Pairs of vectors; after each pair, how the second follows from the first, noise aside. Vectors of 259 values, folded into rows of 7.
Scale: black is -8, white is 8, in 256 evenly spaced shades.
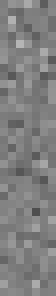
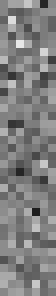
scaled up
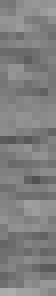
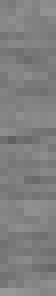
shrunk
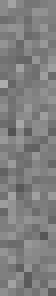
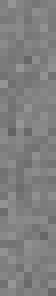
shrunk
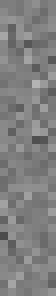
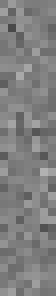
wrapped around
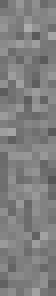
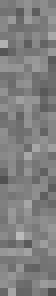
wrapped around
